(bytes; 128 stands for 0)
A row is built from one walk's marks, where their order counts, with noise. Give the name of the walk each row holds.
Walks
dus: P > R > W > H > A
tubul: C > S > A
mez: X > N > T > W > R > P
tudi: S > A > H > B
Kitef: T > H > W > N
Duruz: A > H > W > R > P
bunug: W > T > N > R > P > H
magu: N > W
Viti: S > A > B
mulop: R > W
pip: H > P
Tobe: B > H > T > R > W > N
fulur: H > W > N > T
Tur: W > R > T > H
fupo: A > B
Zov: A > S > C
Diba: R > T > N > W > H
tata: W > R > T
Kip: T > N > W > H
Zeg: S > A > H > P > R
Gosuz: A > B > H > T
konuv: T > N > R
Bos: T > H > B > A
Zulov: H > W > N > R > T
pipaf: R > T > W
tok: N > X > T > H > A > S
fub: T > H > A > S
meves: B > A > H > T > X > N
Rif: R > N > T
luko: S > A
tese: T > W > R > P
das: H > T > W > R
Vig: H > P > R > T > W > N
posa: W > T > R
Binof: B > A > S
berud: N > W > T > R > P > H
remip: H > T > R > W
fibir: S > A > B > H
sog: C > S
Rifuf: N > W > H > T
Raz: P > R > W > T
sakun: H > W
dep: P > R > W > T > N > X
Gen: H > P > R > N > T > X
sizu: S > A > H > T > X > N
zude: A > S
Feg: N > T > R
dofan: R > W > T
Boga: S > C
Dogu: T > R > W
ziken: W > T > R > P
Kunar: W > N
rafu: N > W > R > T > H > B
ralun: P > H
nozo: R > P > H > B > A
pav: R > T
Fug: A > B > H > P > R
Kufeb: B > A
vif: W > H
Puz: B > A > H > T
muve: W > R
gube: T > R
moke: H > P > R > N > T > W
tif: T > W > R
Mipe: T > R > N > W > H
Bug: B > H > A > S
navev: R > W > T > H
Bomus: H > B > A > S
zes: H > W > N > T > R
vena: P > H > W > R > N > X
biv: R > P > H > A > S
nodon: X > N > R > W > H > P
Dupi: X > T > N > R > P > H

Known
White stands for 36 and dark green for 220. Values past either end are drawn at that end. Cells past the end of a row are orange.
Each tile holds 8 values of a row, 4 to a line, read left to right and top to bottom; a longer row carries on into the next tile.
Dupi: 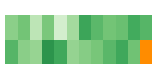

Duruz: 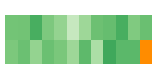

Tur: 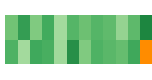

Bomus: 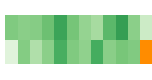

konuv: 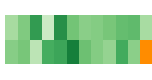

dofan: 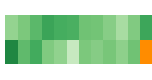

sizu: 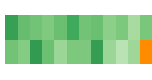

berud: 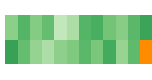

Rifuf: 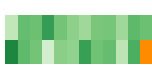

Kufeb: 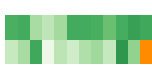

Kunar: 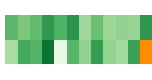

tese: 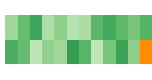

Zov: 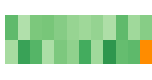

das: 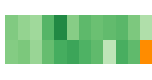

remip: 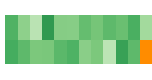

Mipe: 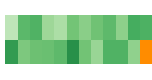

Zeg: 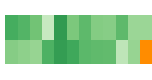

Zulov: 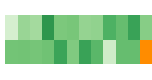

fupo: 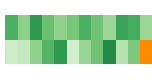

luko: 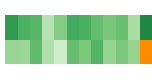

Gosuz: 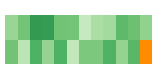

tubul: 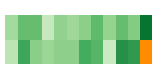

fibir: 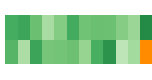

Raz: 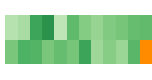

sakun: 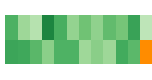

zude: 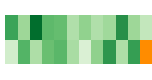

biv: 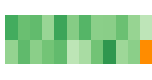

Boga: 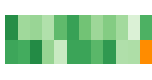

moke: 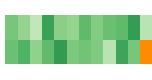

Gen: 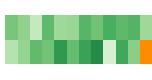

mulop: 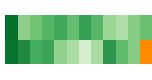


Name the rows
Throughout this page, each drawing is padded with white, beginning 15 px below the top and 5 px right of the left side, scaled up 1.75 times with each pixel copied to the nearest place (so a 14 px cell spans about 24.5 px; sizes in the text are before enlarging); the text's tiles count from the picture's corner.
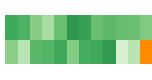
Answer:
tudi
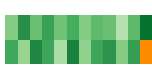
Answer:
vif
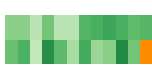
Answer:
mez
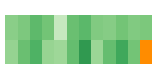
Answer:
dus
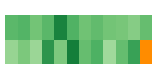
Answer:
posa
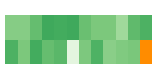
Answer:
Rif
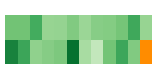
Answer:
Dogu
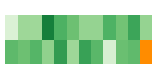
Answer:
fulur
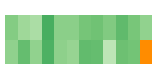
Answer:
Vig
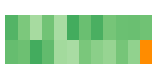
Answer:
Tobe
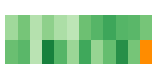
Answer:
nodon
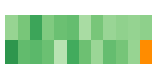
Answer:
Kitef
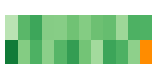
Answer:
Kip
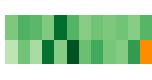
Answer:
muve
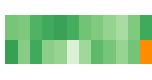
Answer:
pav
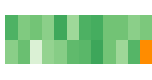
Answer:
Feg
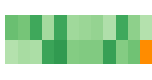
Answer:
Fug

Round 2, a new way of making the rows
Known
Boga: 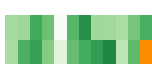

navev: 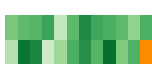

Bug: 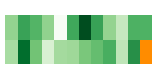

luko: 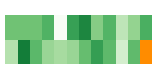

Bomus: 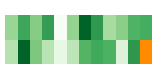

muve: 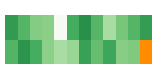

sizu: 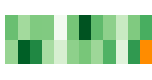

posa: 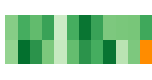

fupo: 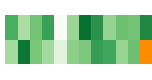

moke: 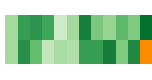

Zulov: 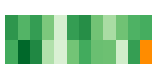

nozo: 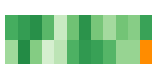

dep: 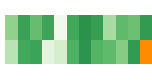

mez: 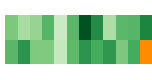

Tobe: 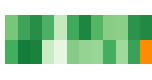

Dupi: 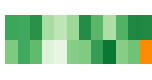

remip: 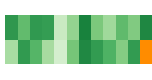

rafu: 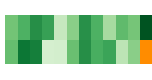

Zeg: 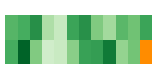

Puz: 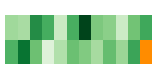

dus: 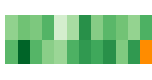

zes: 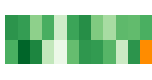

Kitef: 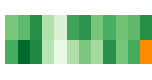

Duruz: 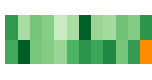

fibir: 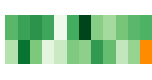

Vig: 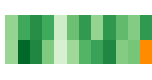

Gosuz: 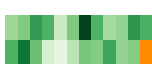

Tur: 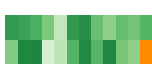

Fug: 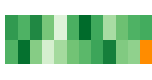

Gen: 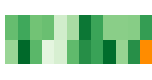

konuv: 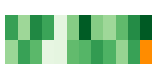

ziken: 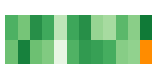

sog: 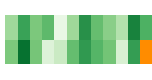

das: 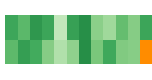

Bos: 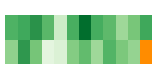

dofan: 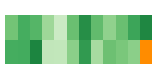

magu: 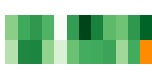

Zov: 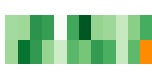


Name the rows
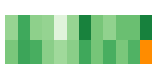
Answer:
sakun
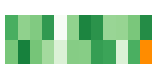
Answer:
Viti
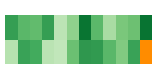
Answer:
Dogu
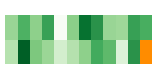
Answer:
Binof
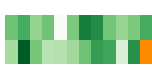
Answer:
zude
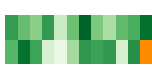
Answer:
Feg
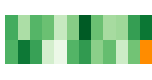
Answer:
pav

